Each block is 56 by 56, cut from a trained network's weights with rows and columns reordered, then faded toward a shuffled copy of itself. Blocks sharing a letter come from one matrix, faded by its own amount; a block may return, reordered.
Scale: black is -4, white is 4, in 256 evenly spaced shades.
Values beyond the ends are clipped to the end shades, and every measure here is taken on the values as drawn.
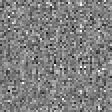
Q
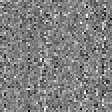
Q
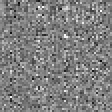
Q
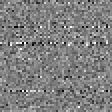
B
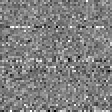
B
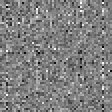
Q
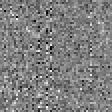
Q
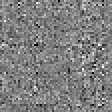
Q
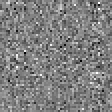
Q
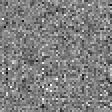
Q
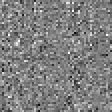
Q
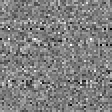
B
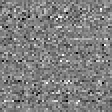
B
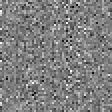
Q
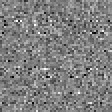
B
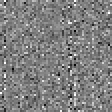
Q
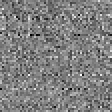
B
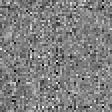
Q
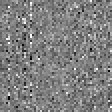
Q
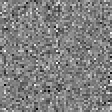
Q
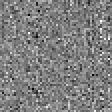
Q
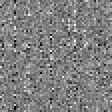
Q
